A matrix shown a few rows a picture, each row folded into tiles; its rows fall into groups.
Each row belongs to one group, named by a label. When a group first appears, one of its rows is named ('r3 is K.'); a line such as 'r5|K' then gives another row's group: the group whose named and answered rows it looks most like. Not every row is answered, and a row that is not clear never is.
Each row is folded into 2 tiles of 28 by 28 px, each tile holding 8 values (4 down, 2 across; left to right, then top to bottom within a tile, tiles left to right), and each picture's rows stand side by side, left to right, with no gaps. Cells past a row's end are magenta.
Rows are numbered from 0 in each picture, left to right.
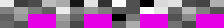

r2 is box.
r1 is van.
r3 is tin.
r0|tin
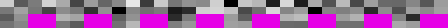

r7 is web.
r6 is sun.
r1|sun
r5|sun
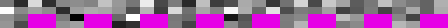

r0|van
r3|van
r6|tin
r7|web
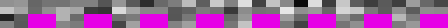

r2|box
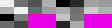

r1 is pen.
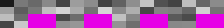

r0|pen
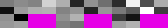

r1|sun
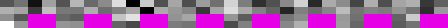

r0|web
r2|sun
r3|sun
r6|van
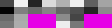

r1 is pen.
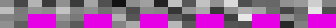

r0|van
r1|van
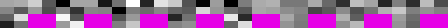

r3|box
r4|pen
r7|van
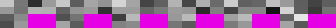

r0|box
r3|sun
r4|tin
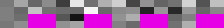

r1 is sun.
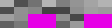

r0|tin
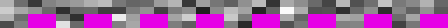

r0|box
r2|tin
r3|sun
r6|tin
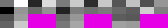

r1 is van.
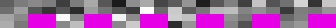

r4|van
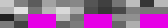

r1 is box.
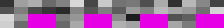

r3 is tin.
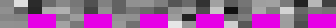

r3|web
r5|van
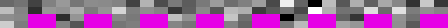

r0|web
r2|van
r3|tin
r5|box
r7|van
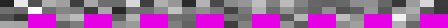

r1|sun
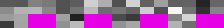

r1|pen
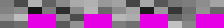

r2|sun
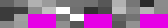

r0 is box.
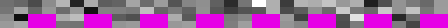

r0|web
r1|sun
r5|pen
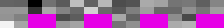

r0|web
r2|pen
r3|web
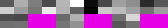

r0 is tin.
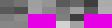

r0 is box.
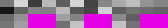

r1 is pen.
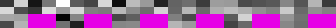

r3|web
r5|van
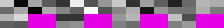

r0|sun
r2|sun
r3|pen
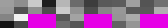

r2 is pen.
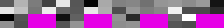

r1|box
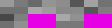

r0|box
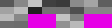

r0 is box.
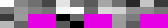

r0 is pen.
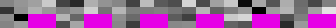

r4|sun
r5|box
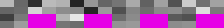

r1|sun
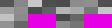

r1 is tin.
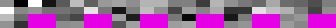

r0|van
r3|web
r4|box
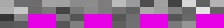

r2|box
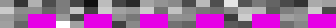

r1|web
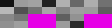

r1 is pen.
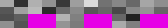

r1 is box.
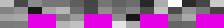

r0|sun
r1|web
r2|web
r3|tin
